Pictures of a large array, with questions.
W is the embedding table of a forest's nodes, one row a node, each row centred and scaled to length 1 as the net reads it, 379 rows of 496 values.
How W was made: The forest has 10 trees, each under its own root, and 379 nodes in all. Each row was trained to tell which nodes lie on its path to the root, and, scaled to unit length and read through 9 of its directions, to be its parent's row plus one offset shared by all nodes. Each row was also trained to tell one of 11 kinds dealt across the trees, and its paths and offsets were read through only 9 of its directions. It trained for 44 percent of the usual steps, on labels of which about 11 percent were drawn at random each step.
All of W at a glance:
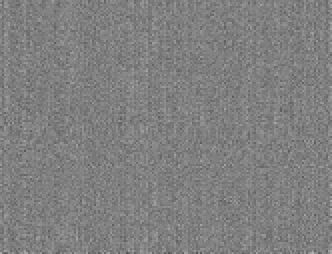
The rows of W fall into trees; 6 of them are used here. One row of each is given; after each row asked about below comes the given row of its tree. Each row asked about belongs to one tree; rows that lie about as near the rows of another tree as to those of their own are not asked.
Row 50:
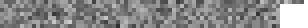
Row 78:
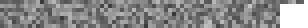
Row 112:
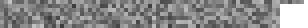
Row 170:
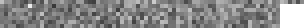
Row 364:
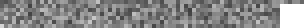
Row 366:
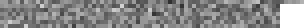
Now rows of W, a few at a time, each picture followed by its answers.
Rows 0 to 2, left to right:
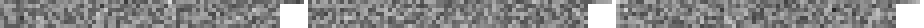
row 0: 50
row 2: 366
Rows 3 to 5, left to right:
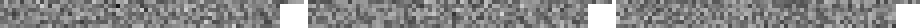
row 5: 366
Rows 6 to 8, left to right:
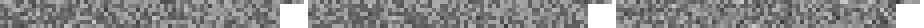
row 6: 78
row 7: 366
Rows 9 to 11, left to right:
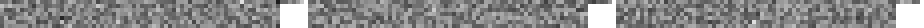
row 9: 78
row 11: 170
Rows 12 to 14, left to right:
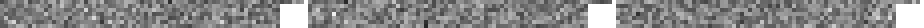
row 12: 78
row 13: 50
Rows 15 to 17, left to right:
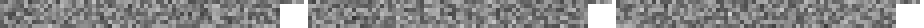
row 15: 78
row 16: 112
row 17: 364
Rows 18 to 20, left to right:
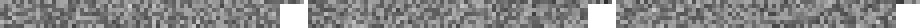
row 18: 366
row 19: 50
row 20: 366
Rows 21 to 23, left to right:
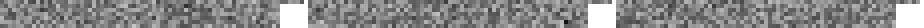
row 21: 78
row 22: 78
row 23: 170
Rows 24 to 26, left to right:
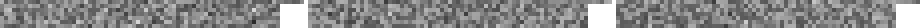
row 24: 50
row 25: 366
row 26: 170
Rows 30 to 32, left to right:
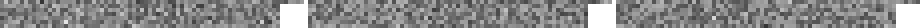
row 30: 78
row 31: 78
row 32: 170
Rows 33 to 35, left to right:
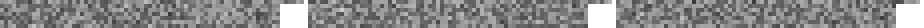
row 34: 50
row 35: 78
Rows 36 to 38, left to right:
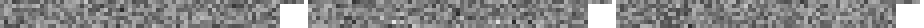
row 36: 50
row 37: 364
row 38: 366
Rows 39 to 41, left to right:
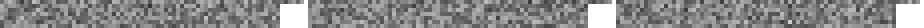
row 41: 78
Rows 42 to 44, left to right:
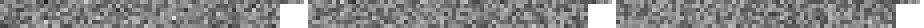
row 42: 50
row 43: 366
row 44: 366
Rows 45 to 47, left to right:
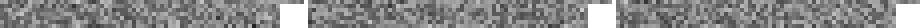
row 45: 170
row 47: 112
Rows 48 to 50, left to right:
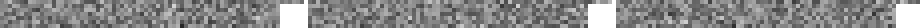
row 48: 112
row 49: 112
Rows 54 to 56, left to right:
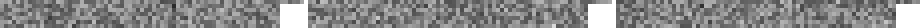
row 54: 366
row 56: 50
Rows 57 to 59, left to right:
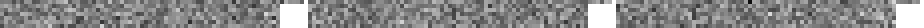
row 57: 112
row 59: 50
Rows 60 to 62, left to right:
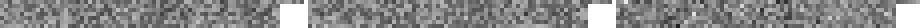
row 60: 364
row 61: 78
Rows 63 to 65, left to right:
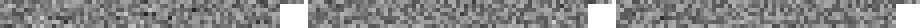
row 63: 78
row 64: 78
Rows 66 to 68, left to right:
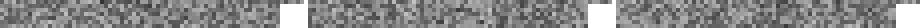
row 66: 364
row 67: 50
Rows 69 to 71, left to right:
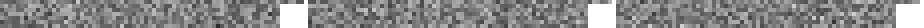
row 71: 78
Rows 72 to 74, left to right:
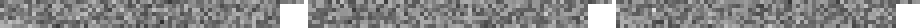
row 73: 78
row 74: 366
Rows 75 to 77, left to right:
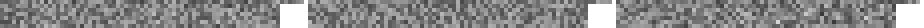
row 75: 50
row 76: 364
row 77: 366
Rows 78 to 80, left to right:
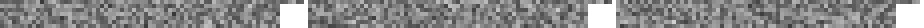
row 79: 170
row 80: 366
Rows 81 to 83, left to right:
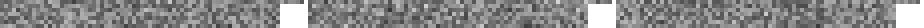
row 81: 364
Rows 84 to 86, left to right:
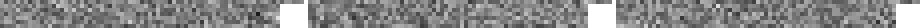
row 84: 78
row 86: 364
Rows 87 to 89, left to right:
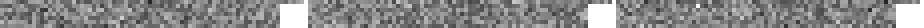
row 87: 366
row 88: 78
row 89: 366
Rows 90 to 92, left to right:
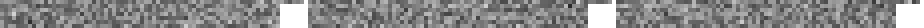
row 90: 364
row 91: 112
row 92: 112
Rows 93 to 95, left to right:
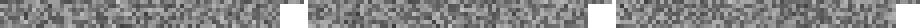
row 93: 78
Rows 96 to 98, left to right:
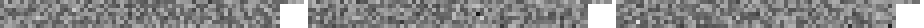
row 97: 170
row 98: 170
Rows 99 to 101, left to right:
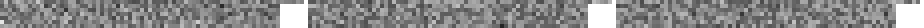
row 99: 364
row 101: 364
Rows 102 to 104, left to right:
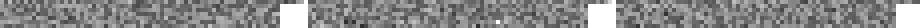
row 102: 366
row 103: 78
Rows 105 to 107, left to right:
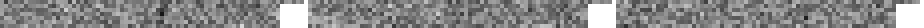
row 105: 112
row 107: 78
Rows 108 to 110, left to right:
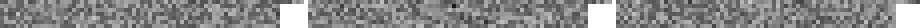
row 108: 78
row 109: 366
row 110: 170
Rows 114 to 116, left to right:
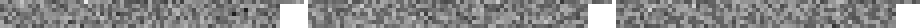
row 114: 364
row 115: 364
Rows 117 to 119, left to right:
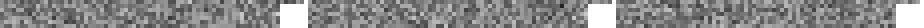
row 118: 50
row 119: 50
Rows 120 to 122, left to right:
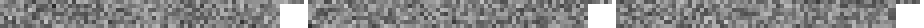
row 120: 170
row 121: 112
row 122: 50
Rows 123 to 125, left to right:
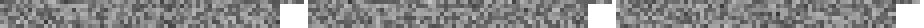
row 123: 366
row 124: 78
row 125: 366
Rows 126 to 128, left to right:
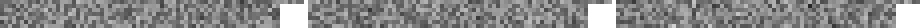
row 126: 50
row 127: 366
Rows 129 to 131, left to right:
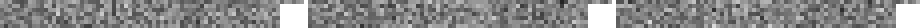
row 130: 50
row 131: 112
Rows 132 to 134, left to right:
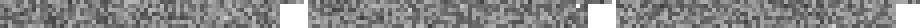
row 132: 78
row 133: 366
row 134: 364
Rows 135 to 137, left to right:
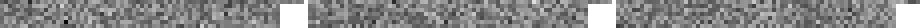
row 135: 112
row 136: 78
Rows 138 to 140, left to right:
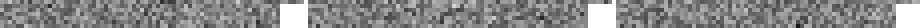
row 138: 366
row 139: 170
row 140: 112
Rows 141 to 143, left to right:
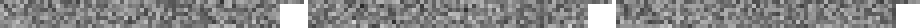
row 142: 50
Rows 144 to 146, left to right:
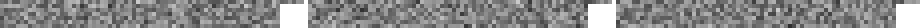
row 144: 50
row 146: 78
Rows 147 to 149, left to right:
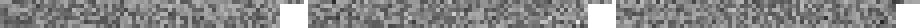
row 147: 170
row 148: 50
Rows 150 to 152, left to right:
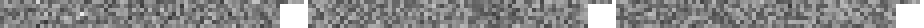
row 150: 78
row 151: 78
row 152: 78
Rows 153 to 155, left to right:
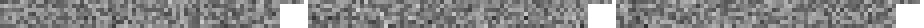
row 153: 50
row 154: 50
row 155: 50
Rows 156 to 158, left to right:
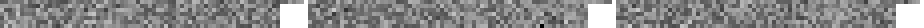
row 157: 170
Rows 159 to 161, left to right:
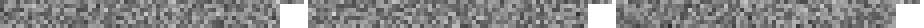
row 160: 364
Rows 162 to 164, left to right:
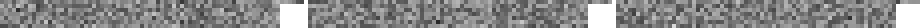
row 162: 50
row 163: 50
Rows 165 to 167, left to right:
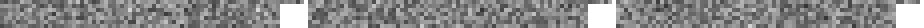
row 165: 50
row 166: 78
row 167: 78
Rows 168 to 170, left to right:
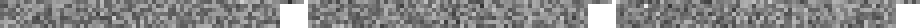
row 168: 78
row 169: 366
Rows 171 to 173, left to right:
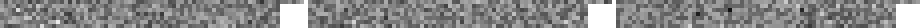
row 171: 366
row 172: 170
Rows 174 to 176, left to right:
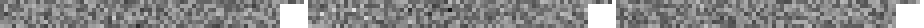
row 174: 50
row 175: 364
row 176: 112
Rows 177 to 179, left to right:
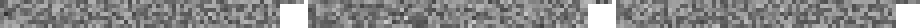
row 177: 78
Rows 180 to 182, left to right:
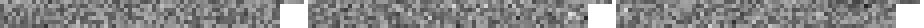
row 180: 170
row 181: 170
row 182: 50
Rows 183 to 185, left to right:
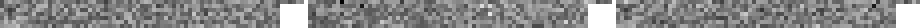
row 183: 78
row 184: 170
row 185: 78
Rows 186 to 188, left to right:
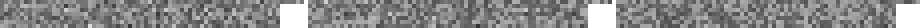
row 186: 112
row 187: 364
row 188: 366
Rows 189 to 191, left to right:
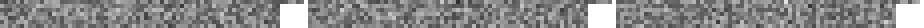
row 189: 366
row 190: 78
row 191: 50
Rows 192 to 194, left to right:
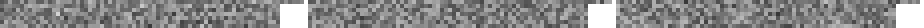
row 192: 112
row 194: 78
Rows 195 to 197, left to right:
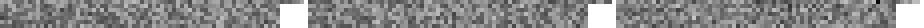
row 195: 78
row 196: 112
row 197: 366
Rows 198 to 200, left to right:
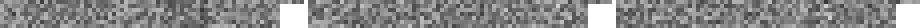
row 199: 78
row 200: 112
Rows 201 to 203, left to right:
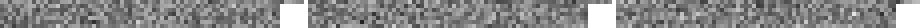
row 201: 170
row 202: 112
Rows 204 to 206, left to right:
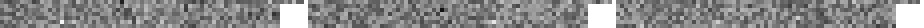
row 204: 170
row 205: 364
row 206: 366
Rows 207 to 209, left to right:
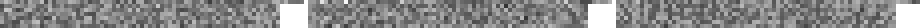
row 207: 50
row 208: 366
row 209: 170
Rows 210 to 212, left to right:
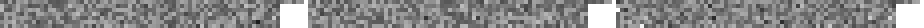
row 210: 366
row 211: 366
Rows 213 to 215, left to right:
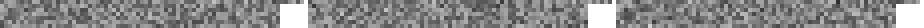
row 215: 78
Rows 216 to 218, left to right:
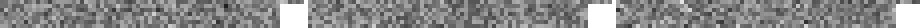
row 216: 50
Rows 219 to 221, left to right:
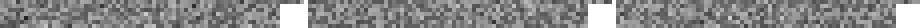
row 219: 50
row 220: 170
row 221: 112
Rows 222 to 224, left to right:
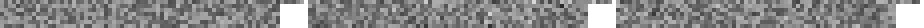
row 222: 366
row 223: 112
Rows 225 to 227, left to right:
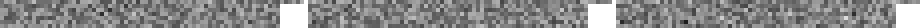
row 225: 364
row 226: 50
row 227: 364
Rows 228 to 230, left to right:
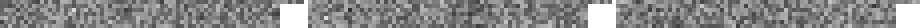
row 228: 50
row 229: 78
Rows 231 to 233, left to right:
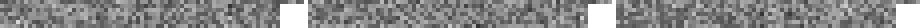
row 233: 78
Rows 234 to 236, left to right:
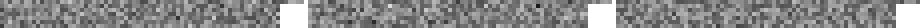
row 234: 78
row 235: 366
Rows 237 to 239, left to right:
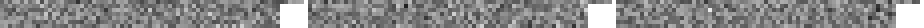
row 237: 366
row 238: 50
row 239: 170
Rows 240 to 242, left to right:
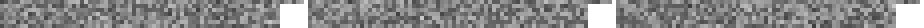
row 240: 50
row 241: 78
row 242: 112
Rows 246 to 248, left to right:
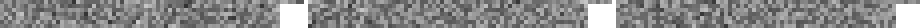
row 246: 170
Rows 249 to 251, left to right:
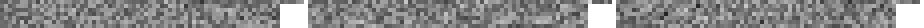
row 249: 50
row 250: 364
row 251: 50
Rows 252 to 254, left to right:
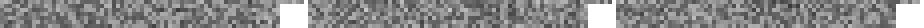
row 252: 170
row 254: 366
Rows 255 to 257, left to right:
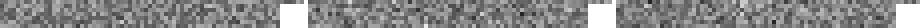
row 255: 78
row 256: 364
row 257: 112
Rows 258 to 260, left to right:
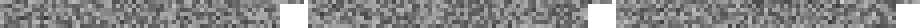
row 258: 50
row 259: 78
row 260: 366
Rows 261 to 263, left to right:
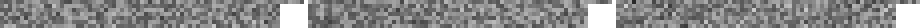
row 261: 78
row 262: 50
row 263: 50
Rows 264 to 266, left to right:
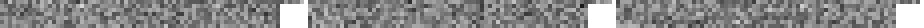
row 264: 366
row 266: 78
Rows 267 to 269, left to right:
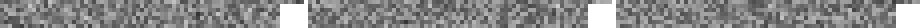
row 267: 50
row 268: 50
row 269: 366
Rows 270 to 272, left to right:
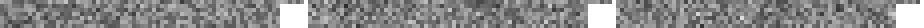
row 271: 366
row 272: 78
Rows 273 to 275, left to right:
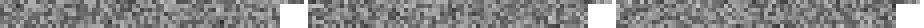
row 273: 50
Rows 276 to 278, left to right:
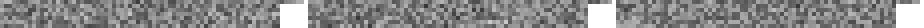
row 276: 366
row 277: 78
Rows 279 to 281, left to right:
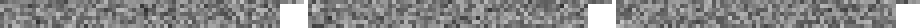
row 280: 50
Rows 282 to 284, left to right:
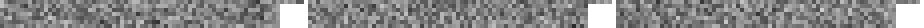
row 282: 170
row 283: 364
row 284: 112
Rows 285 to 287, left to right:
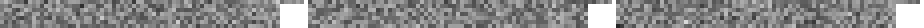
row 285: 50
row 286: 366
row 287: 112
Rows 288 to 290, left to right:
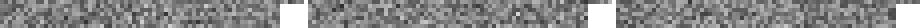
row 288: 112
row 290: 50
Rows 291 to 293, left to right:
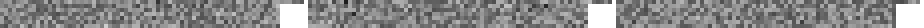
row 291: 50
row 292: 364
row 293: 78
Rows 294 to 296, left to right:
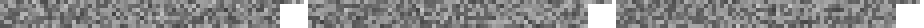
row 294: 78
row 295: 364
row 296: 170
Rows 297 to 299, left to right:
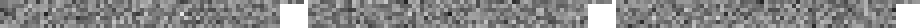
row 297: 170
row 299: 50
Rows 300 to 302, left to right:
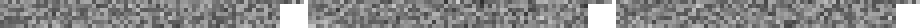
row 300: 50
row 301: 366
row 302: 366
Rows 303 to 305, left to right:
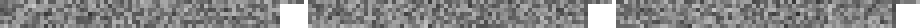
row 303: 170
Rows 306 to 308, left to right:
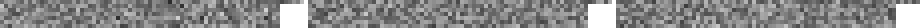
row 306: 366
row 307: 78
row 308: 50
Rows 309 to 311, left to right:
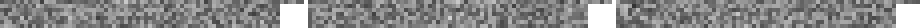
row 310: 50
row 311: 170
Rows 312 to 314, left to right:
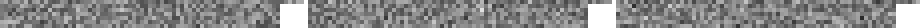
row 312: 366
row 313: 50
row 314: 366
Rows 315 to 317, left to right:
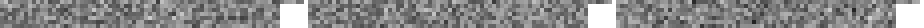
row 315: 170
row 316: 366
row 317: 366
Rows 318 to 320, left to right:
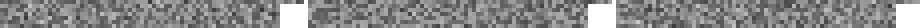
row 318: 170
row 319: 112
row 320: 366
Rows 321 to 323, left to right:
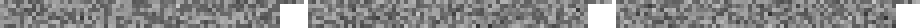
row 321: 366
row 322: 78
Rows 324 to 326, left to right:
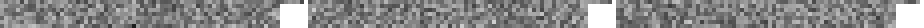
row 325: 50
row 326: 112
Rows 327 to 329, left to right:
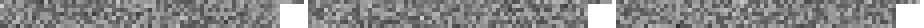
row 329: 112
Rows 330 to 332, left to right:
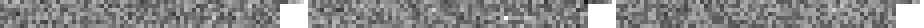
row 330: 78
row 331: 366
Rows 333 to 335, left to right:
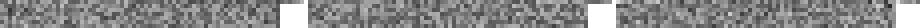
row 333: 366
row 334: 78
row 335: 364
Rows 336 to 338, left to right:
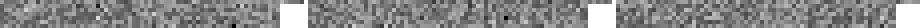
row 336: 170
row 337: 50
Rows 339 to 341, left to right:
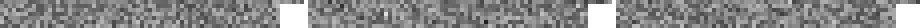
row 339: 50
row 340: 366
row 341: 170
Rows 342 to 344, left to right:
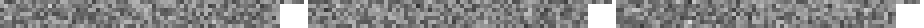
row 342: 170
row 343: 112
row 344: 170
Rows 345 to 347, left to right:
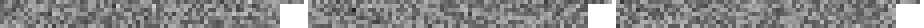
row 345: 112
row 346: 366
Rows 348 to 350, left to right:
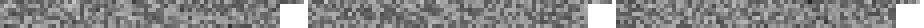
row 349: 170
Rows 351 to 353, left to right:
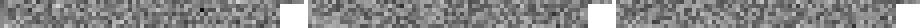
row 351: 78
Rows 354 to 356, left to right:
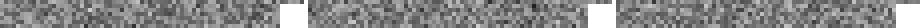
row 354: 78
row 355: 50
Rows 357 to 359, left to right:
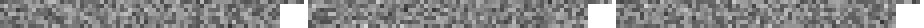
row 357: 112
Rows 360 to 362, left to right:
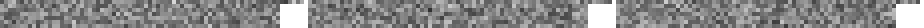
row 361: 170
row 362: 112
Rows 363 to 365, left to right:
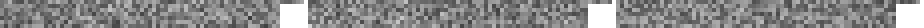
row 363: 112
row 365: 366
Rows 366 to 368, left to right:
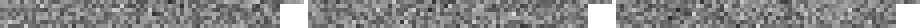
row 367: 50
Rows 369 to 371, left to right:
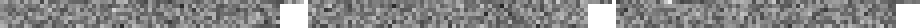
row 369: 366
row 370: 50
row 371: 366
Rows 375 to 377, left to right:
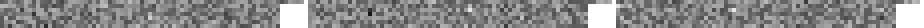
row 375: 78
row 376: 366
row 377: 78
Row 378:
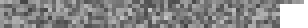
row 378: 366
